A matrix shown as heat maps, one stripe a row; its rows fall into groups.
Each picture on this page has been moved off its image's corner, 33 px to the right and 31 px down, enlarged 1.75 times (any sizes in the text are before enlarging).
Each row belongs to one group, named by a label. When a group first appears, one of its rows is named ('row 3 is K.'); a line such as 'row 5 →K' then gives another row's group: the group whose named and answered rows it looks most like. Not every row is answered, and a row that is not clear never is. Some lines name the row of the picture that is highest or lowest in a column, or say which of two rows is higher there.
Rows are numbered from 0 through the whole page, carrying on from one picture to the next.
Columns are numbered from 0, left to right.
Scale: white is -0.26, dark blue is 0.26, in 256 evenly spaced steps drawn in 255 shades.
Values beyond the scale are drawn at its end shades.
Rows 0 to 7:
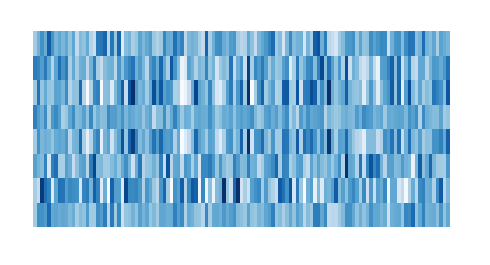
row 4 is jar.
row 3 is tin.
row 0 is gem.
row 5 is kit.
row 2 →jar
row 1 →jar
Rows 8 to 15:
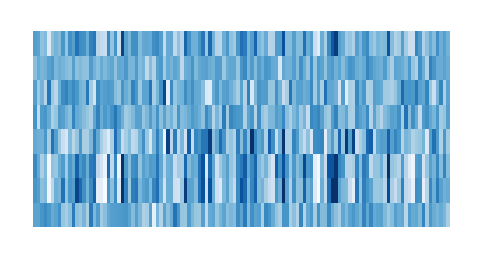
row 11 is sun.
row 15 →tin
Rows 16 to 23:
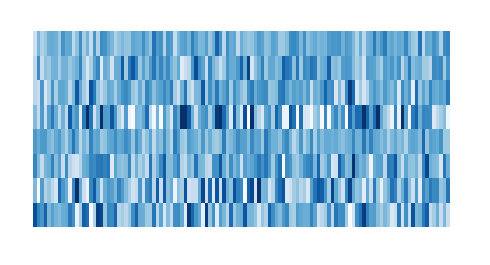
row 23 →sun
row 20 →tin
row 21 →gem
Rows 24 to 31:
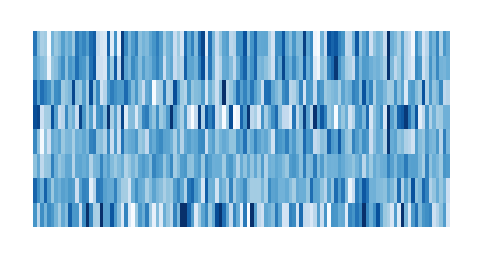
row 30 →sun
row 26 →tin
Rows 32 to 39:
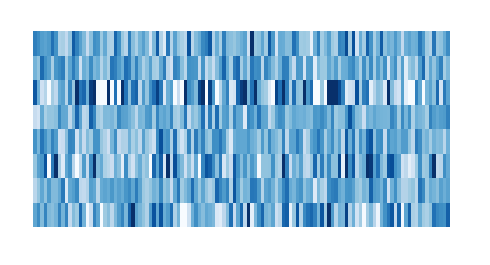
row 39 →jar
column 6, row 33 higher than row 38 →Yes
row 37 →kit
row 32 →kit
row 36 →kit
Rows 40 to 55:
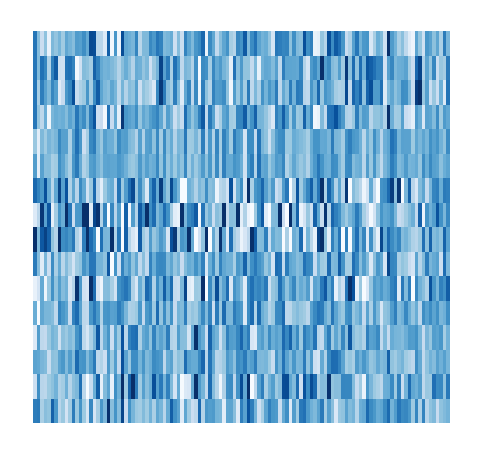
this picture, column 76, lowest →47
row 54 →jar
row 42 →kit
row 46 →jar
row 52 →jar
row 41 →kit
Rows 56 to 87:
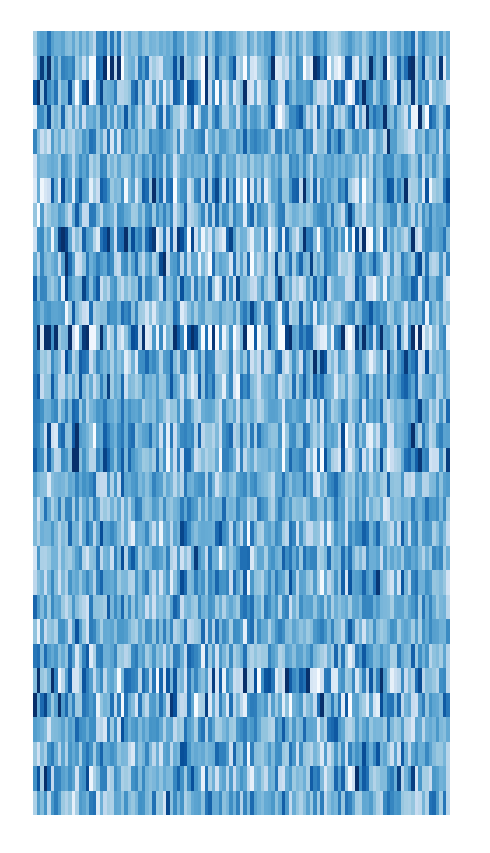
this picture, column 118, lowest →68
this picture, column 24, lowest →82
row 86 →sun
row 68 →sun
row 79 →tin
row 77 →jar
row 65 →kit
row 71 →kit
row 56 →gem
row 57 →gem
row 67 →tin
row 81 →sun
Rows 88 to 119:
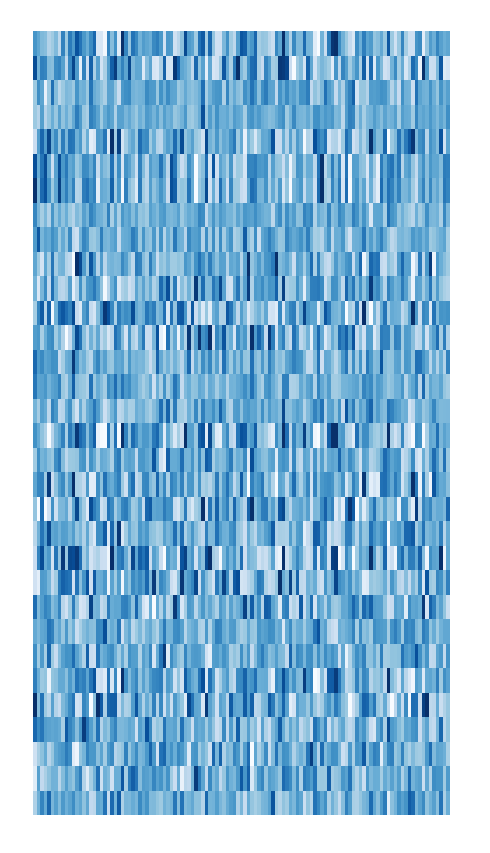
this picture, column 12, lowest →117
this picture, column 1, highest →96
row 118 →jar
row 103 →kit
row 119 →gem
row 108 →gem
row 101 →kit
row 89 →tin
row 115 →sun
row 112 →gem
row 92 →gem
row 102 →tin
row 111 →tin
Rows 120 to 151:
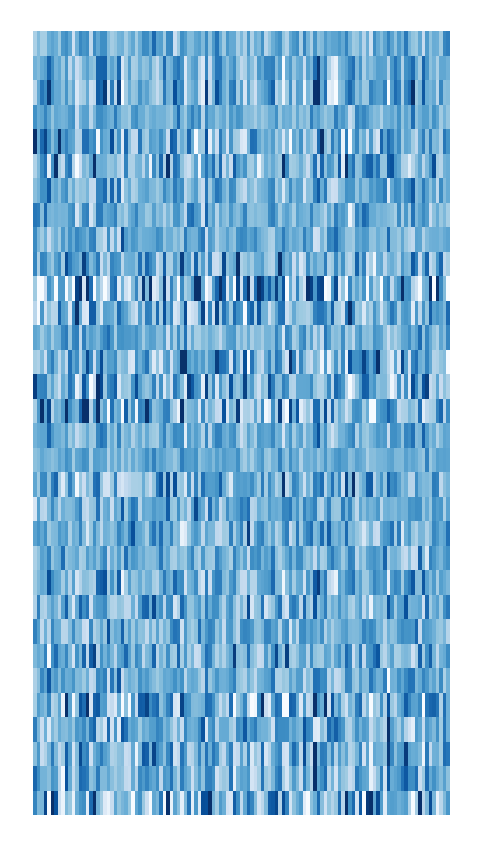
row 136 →gem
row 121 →gem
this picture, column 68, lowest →148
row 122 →gem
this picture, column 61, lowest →133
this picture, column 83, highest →147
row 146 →gem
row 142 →gem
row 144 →tin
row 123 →sun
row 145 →kit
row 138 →kit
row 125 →kit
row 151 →kit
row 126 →gem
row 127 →sun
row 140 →jar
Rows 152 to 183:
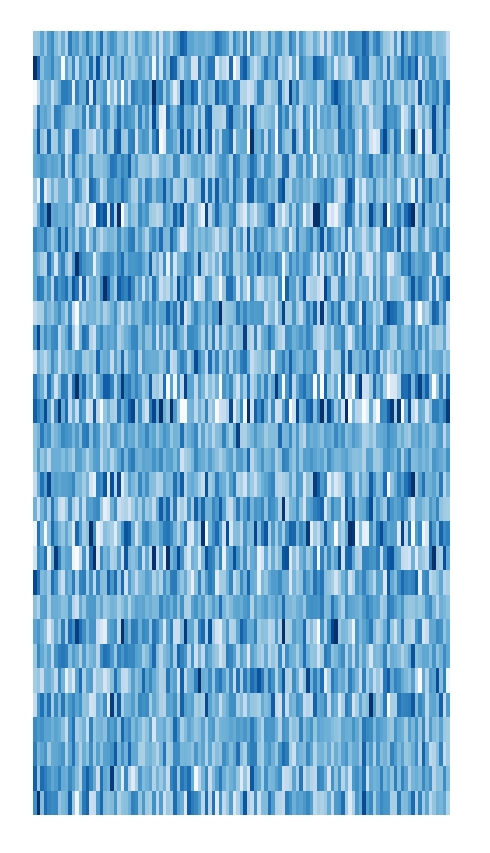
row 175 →kit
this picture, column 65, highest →167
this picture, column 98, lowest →167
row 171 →kit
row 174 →tin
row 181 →tin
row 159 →gem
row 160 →jar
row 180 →tin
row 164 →sun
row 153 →tin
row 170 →gem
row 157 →tin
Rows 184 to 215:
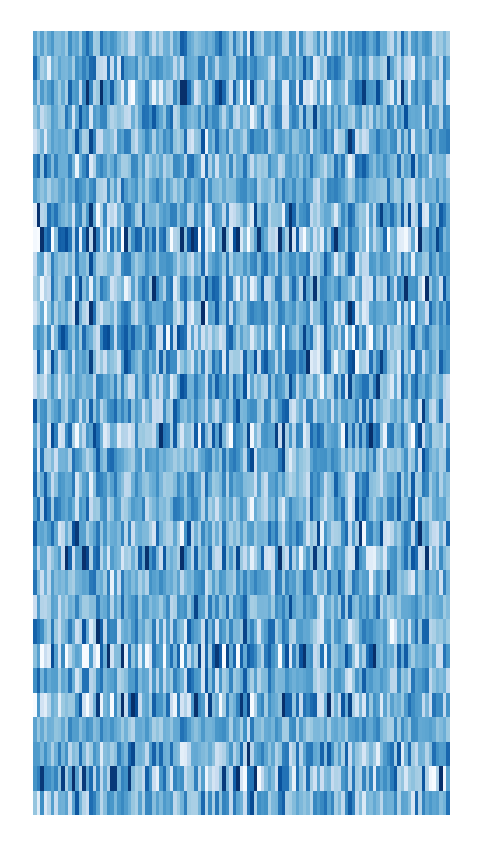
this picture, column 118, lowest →186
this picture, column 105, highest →186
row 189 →sun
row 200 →kit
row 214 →tin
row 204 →kit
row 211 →jar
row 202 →sun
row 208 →sun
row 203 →sun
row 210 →sun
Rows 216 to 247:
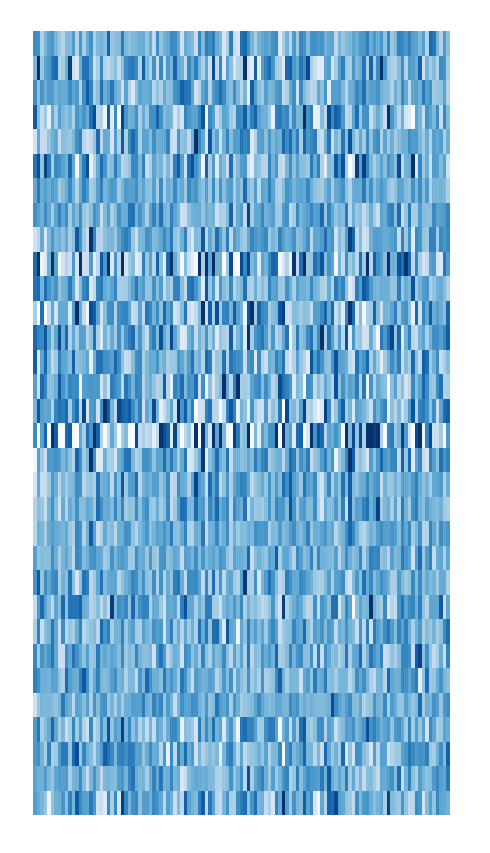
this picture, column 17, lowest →225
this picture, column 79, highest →232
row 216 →tin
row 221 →sun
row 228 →jar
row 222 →sun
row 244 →tin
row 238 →sun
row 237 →kit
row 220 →jar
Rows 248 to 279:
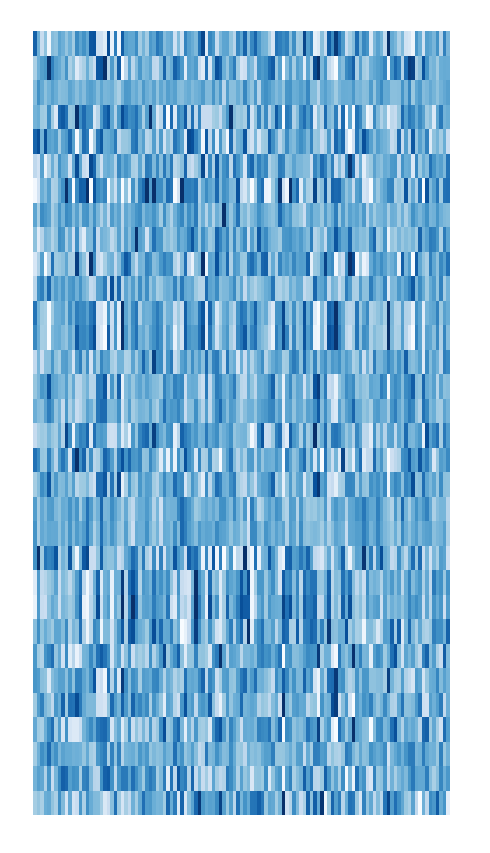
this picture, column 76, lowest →254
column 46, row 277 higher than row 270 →No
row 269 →sun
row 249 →gem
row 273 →gem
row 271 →jar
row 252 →sun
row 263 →gem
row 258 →gem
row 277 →gem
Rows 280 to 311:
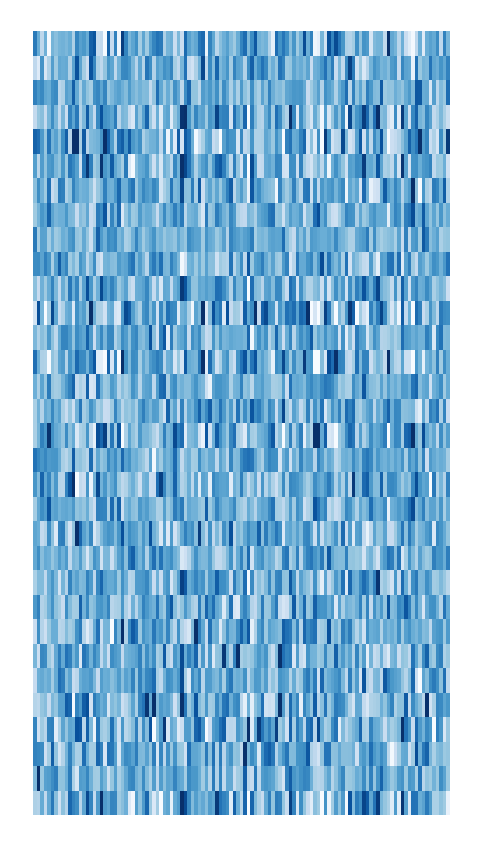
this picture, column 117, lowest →308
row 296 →gem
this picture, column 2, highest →298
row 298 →kit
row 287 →gem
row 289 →jar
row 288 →sun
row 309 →sun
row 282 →kit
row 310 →sun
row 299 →gem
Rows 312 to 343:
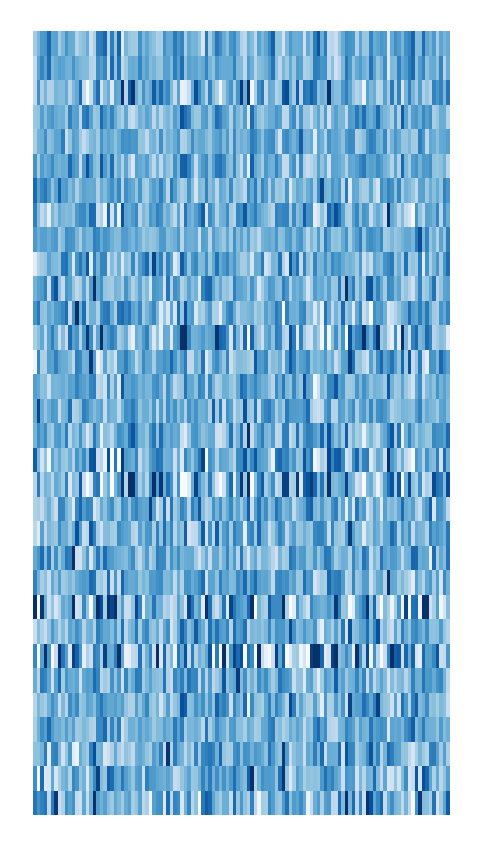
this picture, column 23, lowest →325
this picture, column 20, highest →337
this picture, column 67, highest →335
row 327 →sun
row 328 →jar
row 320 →kit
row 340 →gem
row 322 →kit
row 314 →jar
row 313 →gem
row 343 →kit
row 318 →jar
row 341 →kit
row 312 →gem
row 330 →jar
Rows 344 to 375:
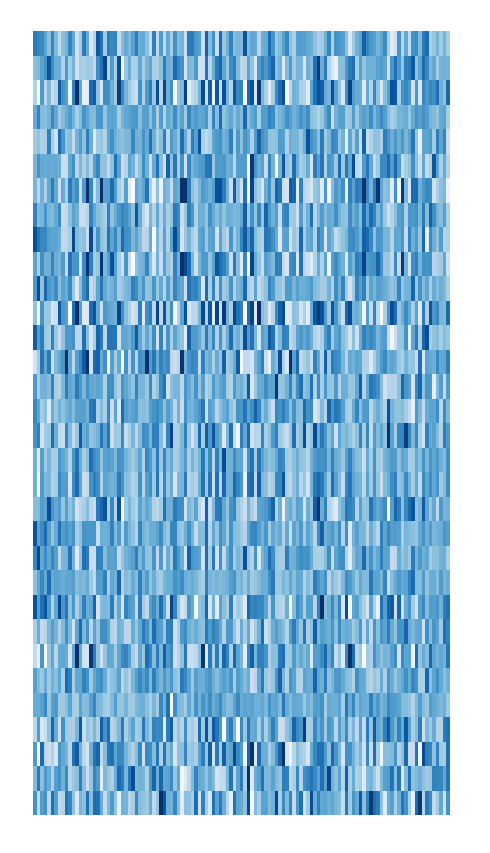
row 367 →jar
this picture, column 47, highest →348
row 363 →gem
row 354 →sun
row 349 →kit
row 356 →sun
